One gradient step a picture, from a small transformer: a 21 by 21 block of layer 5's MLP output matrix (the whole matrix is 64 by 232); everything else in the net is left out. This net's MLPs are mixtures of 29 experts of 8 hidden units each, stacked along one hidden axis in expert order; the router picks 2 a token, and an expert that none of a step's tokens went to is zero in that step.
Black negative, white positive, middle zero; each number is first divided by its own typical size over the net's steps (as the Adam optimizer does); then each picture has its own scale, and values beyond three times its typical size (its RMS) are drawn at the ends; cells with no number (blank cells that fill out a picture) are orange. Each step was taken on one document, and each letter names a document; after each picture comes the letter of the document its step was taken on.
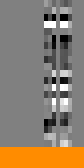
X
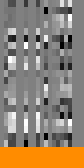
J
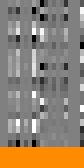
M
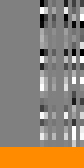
M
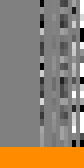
M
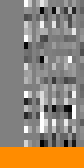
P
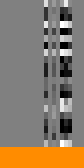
X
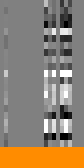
X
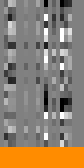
J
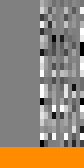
M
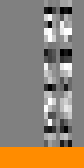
X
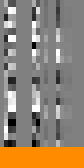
J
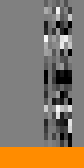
X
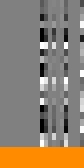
M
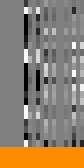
P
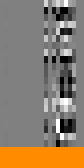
X
